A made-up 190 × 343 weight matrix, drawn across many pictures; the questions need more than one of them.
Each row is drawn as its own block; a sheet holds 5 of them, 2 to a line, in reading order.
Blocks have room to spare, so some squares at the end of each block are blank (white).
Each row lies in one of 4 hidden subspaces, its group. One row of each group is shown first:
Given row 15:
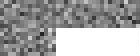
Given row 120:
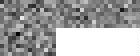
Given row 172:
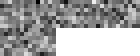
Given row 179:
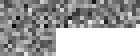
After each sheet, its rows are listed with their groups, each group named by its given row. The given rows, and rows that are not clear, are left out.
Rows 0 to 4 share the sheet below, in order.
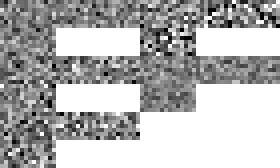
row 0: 15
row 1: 179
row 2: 15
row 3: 120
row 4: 15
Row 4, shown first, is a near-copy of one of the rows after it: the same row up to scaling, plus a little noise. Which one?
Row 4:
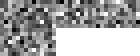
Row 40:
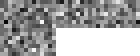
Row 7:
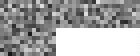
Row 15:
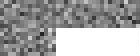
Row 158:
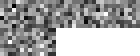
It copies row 40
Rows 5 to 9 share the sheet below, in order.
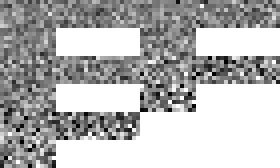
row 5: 172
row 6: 172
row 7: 15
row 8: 179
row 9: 179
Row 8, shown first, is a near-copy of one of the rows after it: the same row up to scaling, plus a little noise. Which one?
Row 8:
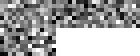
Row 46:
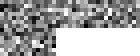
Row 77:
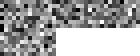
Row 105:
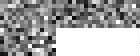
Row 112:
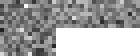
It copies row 105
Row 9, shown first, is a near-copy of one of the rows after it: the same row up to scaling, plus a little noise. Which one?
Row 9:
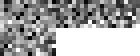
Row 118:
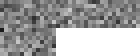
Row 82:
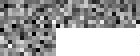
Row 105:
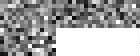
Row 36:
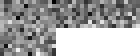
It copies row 36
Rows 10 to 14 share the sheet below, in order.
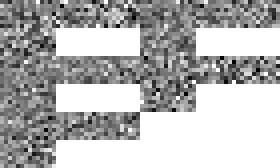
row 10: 172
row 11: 172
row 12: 179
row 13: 15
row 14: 179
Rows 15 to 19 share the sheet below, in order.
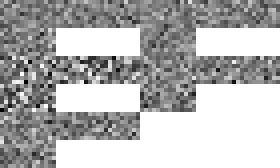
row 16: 172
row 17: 120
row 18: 15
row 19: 179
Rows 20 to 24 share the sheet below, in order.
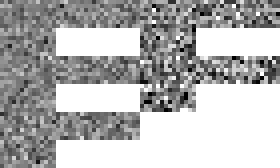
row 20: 172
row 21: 15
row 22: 172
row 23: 172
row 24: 120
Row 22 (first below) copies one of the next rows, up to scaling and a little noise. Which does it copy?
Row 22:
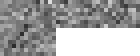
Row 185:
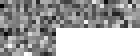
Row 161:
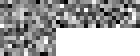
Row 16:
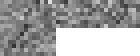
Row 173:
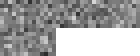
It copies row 16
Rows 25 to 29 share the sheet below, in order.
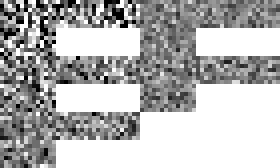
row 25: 172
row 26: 120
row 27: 172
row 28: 120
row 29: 172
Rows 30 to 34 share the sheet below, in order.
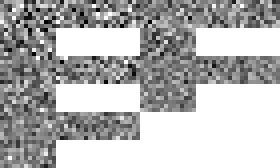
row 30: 15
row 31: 120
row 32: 172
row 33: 120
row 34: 172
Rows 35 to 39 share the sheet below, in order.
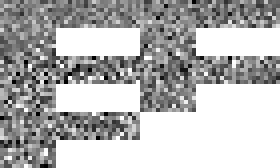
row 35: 179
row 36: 179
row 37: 179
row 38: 15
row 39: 172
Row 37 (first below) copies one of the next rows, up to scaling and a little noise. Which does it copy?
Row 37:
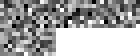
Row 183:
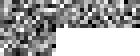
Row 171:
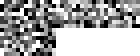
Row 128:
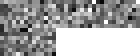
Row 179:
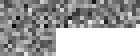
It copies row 179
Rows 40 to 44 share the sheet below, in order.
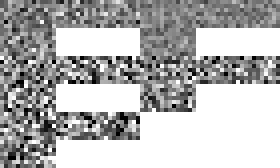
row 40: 15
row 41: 172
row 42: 120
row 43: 15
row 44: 172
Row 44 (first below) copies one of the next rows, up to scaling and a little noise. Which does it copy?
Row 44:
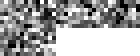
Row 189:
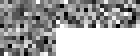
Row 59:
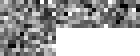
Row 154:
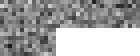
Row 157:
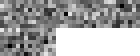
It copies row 59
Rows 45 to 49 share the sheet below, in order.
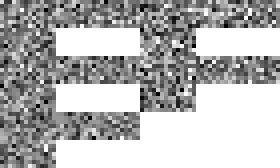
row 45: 179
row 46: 179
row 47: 179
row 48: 15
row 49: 15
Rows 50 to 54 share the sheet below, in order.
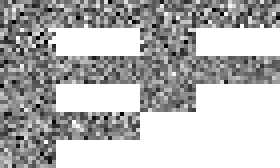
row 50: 15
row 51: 120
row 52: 179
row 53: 120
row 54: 15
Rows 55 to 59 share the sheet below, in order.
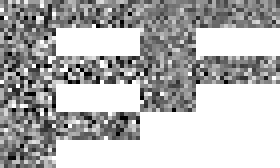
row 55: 15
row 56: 179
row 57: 120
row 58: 15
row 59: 172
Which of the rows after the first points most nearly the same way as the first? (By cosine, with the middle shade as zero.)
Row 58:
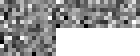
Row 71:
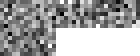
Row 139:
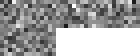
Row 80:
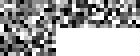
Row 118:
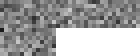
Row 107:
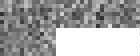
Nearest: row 71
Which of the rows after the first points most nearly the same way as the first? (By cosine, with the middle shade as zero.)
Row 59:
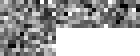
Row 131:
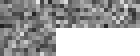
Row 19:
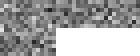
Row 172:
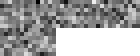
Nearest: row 172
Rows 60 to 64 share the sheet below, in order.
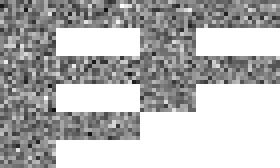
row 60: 172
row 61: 179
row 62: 120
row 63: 120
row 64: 15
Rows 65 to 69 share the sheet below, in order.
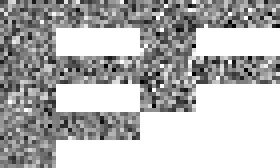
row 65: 15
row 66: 179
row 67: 172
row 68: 15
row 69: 120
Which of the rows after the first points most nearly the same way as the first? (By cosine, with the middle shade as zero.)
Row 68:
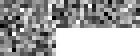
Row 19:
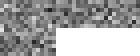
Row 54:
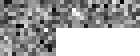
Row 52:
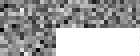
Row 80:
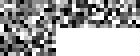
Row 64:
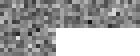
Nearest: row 54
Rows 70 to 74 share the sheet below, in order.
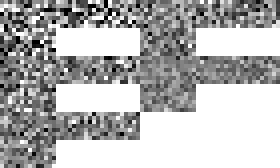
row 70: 179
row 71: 15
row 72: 172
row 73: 172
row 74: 179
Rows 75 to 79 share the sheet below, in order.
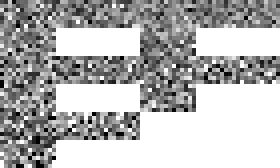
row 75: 120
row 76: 179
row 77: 179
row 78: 120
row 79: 179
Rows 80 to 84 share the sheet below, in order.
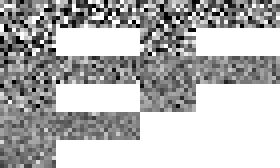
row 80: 179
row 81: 120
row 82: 179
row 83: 179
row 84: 179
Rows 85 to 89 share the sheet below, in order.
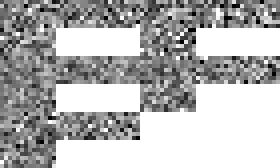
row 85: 179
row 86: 15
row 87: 172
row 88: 172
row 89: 179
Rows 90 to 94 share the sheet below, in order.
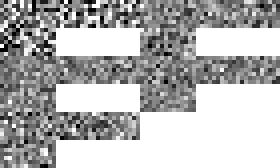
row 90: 15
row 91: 172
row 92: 172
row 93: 120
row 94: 172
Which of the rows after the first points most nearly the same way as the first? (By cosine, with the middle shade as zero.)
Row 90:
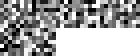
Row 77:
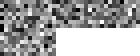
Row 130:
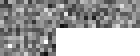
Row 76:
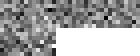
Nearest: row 76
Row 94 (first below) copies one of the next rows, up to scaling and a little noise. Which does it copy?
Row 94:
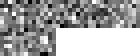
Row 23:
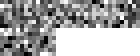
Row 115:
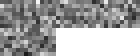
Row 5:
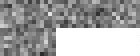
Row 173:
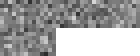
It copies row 173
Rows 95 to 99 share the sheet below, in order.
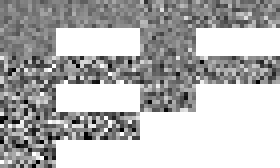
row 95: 15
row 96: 15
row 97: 120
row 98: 172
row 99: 179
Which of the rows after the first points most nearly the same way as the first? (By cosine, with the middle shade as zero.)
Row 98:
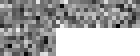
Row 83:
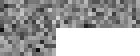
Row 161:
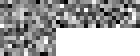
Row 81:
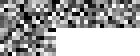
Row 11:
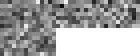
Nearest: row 11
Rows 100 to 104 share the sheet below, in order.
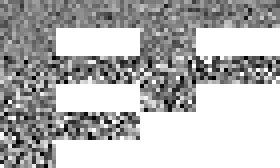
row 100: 15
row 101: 179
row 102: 179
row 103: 15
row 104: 15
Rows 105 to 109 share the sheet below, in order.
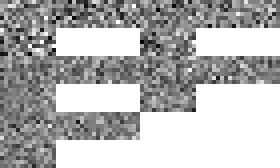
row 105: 179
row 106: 15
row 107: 15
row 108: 120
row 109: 120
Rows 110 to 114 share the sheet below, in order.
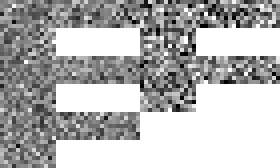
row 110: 15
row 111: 172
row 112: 179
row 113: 179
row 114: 15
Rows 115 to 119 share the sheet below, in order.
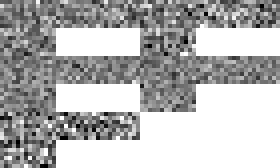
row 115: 172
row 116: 172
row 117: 120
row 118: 179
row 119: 172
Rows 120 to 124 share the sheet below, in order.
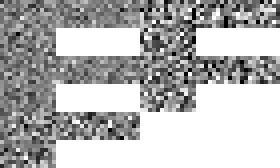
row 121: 15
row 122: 120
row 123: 120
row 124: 120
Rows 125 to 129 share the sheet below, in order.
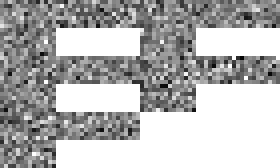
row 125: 172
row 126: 15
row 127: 120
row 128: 179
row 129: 179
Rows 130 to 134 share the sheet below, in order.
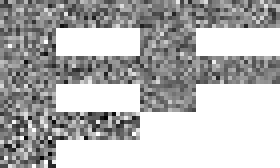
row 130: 172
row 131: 172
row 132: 179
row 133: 120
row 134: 120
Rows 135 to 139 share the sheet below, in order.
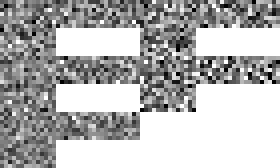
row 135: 179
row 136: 120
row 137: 172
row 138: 120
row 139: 120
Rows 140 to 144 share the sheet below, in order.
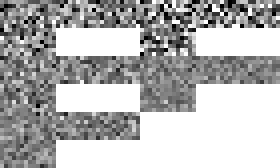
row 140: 179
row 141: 120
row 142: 120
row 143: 120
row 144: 172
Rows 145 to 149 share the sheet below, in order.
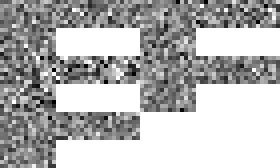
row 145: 120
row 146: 172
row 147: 172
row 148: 172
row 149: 120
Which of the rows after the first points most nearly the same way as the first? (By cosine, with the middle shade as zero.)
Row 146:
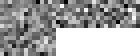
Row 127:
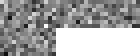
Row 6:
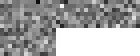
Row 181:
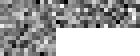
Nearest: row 181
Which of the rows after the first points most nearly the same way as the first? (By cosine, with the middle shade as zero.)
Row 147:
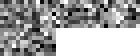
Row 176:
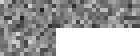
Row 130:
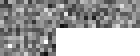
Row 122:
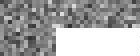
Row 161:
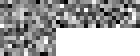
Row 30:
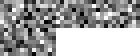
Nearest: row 130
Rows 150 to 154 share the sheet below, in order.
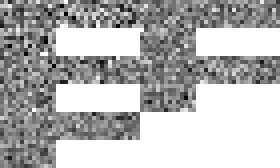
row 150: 172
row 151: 179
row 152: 120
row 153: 172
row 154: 172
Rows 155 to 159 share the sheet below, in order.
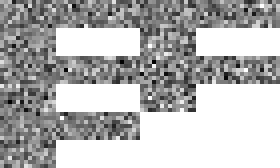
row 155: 120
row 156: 172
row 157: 172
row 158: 15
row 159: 172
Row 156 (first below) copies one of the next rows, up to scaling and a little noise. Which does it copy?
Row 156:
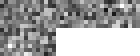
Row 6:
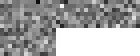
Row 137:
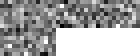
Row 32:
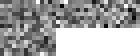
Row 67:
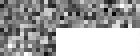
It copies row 67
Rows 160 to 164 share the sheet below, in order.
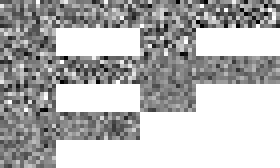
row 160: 172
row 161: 172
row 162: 172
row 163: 15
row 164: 172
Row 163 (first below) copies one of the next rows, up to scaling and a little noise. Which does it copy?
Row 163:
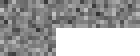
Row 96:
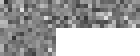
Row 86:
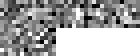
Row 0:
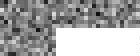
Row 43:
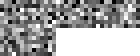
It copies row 0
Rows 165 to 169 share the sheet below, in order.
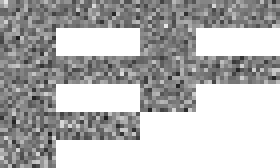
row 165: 15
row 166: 120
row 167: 179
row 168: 15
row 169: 15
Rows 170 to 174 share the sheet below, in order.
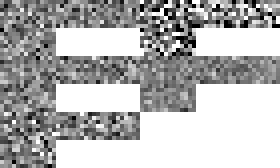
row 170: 179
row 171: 179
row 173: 172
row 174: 15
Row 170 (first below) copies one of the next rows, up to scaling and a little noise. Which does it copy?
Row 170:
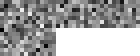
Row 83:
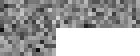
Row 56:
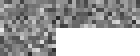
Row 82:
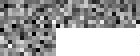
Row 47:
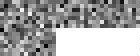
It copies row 47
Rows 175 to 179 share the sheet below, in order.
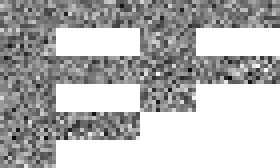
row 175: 172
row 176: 120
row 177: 15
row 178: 15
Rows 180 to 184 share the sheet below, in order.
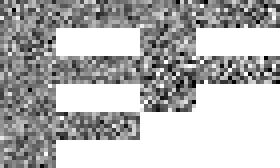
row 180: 15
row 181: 172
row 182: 15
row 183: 179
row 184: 172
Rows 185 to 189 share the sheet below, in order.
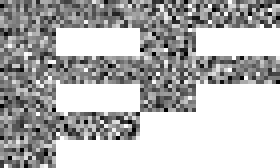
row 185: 172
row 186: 120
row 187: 179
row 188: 179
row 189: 172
